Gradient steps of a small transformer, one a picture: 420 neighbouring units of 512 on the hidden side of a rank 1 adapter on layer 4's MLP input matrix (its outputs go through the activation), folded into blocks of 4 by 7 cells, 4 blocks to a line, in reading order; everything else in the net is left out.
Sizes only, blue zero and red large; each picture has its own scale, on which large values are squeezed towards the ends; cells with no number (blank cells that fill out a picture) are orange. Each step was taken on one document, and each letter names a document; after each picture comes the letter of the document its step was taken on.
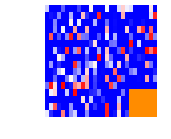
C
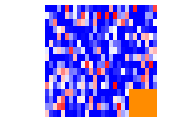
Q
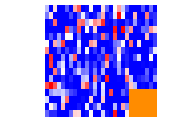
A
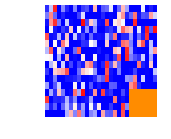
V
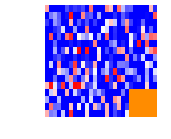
C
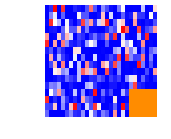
V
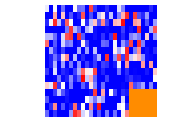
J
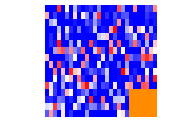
Q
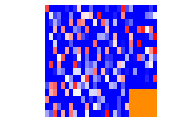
C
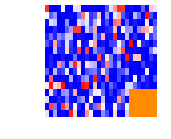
A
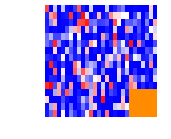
J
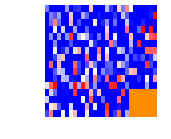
C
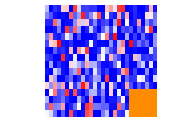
A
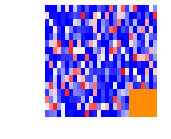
Q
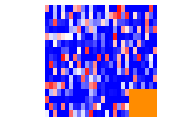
J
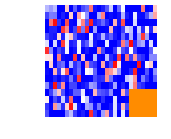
V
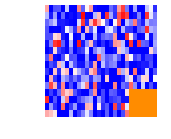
A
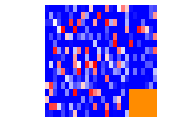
C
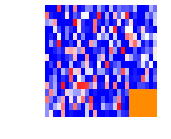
Q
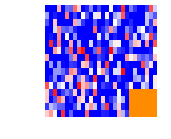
Q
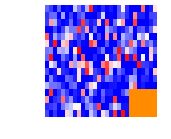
V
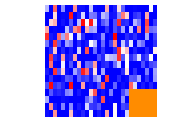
J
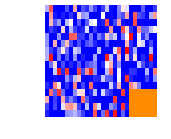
V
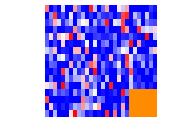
J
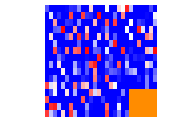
C
